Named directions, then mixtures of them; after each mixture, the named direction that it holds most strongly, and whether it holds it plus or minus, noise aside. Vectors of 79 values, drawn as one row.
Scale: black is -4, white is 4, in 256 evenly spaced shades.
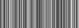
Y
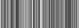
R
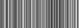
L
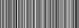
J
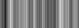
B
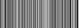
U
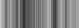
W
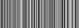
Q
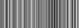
L, plus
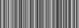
Y, plus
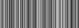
Y, minus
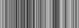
W, plus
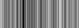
W, plus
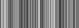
B, minus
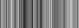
R, minus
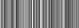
R, plus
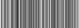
R, plus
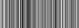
Y, minus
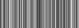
Y, plus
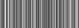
U, minus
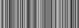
Y, minus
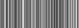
L, plus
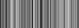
R, minus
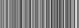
L, plus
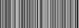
U, plus
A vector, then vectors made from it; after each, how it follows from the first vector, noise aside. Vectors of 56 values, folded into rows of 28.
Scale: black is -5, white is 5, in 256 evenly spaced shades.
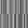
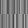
negated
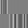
partly zeroed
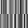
scaled up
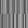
negated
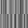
copied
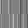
partly zeroed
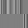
partly zeroed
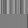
partly zeroed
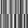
scaled up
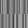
negated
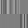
partly zeroed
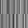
negated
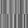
copied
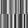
scaled up
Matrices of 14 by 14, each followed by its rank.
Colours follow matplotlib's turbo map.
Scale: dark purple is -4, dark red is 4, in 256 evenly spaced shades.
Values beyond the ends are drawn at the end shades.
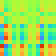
one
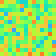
full rank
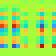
one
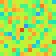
full rank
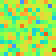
full rank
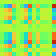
one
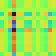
one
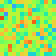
full rank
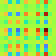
one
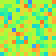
full rank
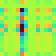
one
